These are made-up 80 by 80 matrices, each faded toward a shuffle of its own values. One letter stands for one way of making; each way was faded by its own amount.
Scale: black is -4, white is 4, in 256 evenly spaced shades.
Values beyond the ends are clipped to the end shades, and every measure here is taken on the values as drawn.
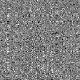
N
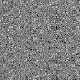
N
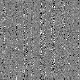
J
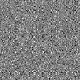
N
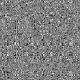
N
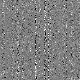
J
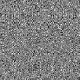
N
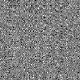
N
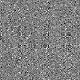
N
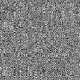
N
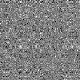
N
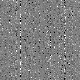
J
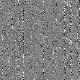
J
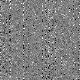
J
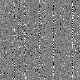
J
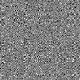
N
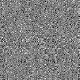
N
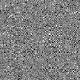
N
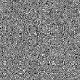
N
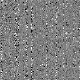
J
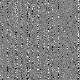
J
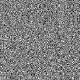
N
